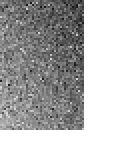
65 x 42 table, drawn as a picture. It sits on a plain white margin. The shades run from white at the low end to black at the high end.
The bottom left is the ninth with the lowest average. Values rise toward the top right. Fine speckle covers the field. Neither half mirrors the other. There are no regular stripes. The top right is the ninth with the highest average.
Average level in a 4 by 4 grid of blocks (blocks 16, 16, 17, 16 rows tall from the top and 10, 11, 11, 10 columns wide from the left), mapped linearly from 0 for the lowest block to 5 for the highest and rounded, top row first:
2345
2234
1233
0123
